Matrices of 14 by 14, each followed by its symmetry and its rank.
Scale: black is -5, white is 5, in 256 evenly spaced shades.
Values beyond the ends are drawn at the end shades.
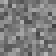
neither, full rank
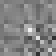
symmetric, rank three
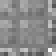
symmetric, rank two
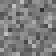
neither, full rank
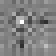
symmetric, rank two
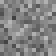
neither, full rank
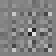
symmetric, rank two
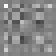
symmetric, rank two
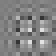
symmetric, rank one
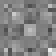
symmetric, rank three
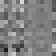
neither, rank three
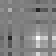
symmetric, rank one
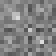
symmetric, rank three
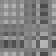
symmetric, rank one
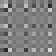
symmetric, rank one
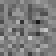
neither, rank three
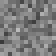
neither, full rank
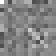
symmetric, rank three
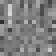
neither, rank three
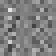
neither, rank three
